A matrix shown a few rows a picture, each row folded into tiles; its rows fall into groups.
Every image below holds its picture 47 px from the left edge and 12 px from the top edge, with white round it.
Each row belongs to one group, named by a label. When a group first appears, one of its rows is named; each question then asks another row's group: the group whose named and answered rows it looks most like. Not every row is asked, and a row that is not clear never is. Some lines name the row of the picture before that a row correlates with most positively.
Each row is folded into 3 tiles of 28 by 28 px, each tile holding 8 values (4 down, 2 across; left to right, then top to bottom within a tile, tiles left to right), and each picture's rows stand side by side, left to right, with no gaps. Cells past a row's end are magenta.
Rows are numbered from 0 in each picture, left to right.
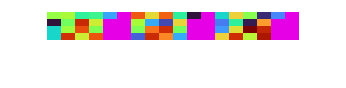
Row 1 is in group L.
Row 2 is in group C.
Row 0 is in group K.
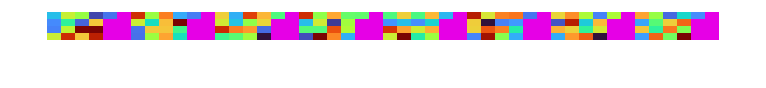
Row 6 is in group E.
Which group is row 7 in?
K
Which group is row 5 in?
L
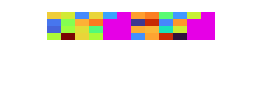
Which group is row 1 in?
E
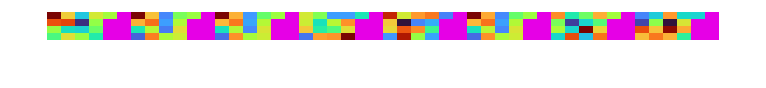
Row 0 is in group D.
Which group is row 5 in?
D
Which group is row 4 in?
L
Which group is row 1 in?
D
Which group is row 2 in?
D
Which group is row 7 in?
C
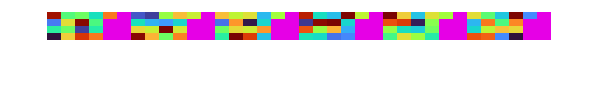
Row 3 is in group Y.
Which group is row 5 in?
Y
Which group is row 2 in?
E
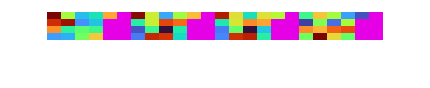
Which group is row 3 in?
C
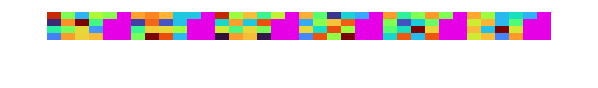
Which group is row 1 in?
E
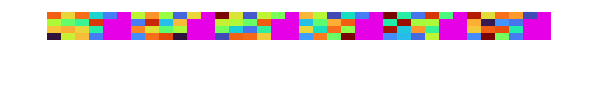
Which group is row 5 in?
L
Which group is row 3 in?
K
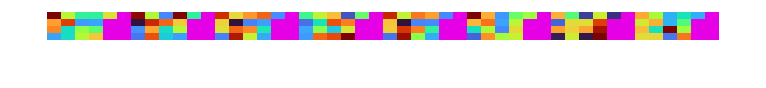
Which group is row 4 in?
L
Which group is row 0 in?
D
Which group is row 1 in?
Y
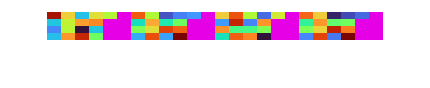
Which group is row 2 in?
E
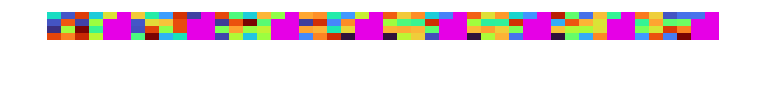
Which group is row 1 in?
Y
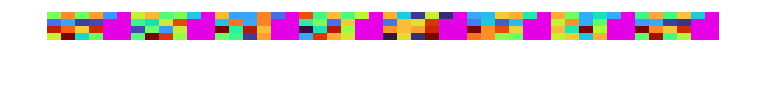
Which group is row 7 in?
C
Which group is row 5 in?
C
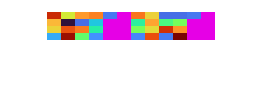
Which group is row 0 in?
L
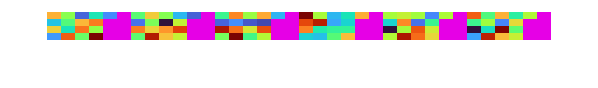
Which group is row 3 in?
D
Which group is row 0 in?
K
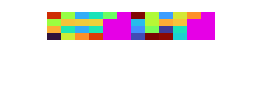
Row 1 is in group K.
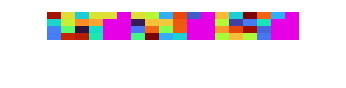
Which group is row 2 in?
L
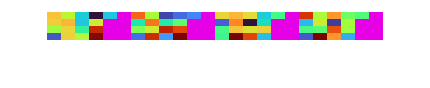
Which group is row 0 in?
D
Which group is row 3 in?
E
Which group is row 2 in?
E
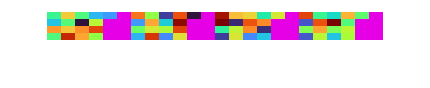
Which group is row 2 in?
L
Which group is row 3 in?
Y
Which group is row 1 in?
Y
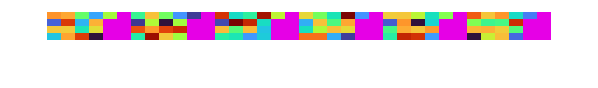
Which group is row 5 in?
L
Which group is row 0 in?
E
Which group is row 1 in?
C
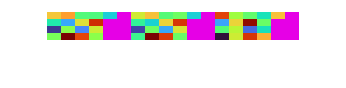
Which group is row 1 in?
K
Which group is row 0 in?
K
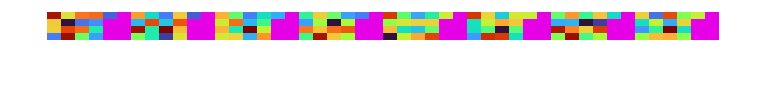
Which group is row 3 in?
C
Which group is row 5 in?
K
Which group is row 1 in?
Y
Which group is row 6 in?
C
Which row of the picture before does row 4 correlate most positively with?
2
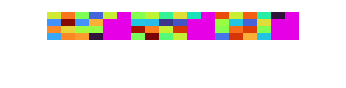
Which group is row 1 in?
C
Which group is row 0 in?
E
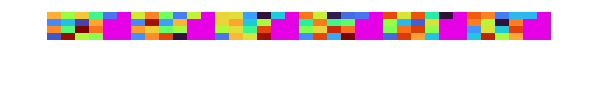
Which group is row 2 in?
D
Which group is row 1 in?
E
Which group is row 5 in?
D
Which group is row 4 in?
L
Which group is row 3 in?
D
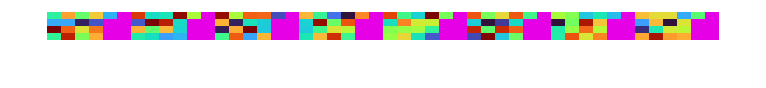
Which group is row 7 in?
E
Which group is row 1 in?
Y
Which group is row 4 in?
Y
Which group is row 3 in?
E
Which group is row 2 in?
L
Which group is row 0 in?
C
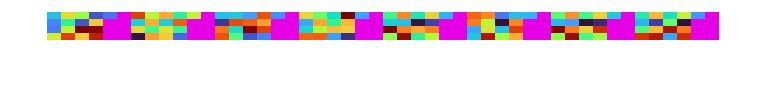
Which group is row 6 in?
C
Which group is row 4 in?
C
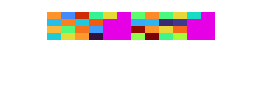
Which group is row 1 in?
C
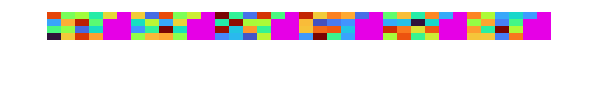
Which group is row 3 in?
L
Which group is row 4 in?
C
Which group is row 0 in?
K
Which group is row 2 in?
Y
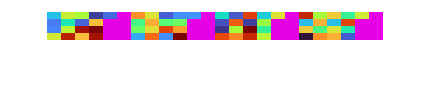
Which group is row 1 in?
D
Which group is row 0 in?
C
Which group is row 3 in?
E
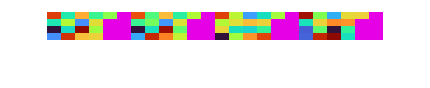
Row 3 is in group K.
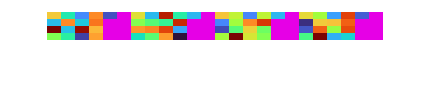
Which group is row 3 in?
Y
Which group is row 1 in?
L
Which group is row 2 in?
K
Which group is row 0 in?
Y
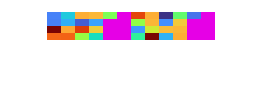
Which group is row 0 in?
C
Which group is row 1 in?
D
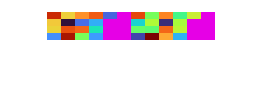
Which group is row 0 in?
L
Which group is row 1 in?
E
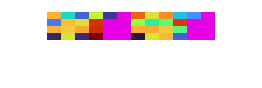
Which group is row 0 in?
Y
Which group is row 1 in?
L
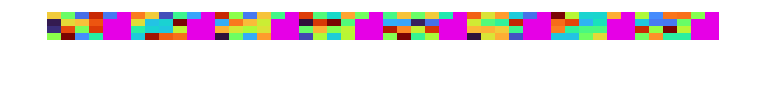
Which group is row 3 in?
Y
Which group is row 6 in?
D
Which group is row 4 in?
C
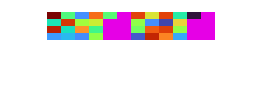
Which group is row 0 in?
Y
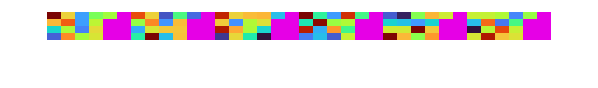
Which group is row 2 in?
L
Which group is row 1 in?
D
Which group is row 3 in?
Y
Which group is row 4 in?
C
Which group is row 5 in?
E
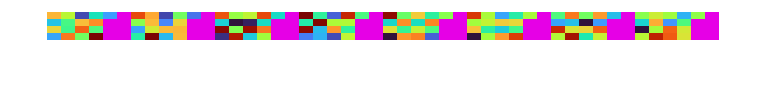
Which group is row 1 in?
D
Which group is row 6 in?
C
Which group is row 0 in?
K
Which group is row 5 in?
K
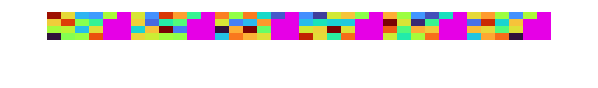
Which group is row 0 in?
D
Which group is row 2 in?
L
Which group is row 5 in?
E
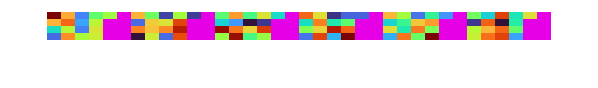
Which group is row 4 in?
K
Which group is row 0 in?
D
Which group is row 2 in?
C
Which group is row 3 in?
D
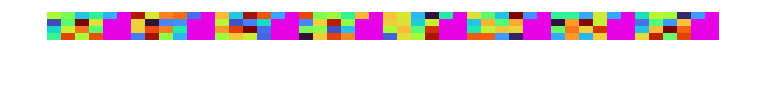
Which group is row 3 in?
K
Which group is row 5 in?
Y
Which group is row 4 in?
D
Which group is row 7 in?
C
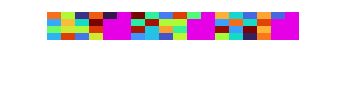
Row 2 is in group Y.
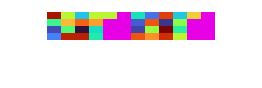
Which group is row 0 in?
K
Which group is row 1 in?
E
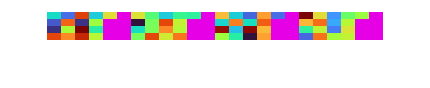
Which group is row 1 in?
K
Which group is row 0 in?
E
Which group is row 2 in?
Y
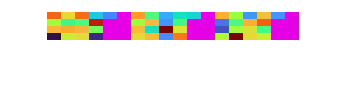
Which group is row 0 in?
L
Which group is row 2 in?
K
